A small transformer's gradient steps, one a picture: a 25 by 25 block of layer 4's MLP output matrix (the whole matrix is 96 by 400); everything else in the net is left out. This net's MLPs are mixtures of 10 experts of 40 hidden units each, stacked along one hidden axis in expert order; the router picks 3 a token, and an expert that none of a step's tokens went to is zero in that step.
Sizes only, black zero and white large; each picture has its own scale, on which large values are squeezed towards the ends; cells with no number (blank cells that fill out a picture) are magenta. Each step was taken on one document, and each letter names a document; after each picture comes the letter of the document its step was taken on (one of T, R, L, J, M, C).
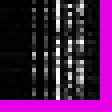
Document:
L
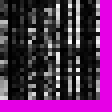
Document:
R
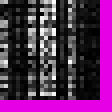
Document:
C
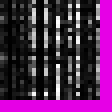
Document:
R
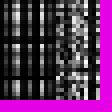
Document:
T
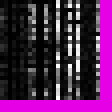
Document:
R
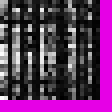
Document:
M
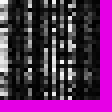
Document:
M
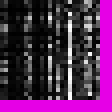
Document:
M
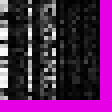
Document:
M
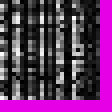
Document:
T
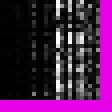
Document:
L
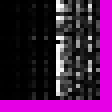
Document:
L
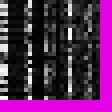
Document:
M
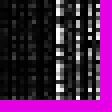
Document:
R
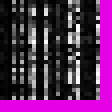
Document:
R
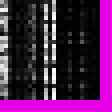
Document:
C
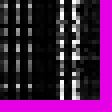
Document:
T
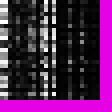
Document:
C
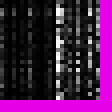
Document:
R
